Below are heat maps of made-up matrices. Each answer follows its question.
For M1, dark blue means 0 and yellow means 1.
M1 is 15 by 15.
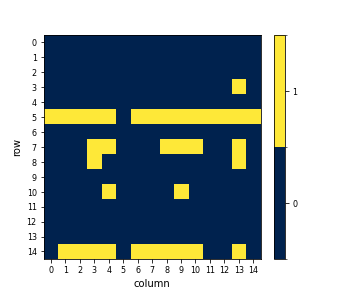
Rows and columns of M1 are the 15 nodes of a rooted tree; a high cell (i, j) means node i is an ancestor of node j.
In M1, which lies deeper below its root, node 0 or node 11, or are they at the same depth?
the same depth
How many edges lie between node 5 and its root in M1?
0
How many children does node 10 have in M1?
2
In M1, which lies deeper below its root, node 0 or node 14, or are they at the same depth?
the same depth
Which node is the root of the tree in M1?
5
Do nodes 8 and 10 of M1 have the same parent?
yes
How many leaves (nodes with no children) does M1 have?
9
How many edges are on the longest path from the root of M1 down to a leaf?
5
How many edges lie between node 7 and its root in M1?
2
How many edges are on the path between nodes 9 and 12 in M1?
5
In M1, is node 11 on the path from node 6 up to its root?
no
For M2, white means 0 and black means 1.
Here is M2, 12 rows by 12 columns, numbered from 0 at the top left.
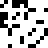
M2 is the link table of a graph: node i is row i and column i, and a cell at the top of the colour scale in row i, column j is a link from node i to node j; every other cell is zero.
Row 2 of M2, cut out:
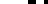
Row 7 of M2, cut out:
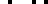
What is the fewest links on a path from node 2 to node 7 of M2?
1
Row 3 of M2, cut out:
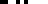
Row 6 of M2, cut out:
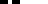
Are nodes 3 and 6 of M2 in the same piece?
yes
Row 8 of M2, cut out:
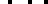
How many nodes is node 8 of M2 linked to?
3
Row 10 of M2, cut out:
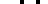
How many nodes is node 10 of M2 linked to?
2
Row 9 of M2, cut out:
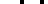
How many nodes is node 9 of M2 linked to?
2
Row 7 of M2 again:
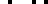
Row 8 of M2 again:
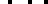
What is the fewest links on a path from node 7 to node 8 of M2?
1
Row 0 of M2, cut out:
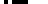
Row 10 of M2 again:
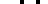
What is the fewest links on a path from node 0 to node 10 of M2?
2
